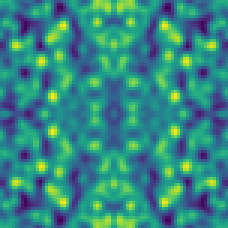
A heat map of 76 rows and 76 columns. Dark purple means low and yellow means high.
Seam: none. Mirror symmetry: left to right and top to bottom. Slope: none. Grain: blotchy. Histogram: bell-shaped. Lone odd cells: none.
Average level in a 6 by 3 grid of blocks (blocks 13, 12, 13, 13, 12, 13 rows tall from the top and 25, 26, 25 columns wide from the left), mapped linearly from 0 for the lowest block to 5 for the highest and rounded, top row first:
050 / 313 / 121 / 121 / 313 / 050
